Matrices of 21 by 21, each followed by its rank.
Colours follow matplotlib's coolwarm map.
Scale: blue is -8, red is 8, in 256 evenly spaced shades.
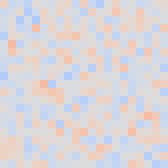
full rank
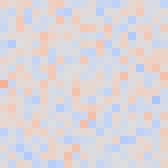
full rank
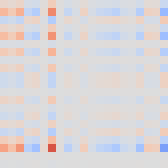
one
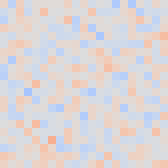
full rank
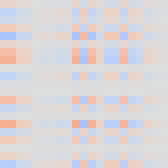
one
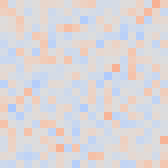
full rank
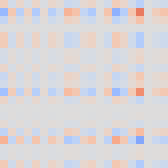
one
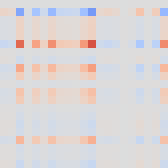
one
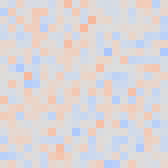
full rank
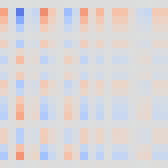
one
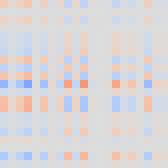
one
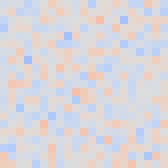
full rank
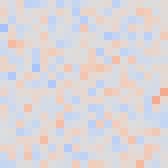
full rank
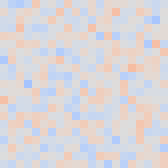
full rank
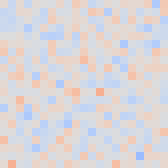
full rank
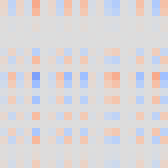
one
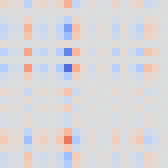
one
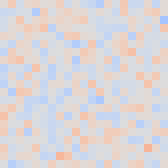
full rank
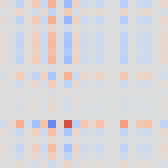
one
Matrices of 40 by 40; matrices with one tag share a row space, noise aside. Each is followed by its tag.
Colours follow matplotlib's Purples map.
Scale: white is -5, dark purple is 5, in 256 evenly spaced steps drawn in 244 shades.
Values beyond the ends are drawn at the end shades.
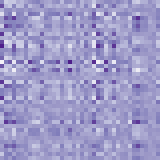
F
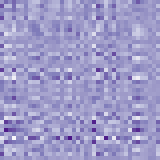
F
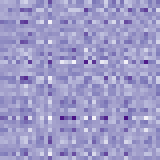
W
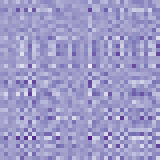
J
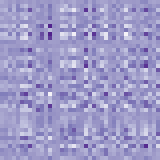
W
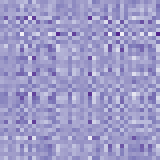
J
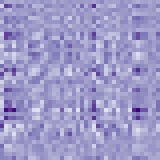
F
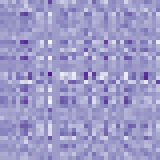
W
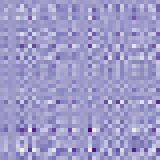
J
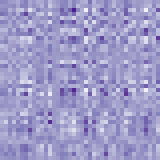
W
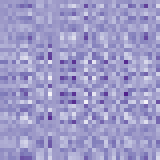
W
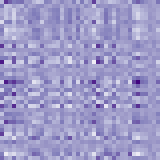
F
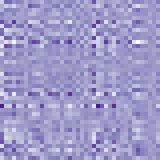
F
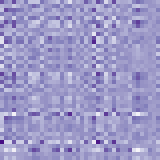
F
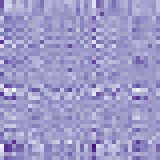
F
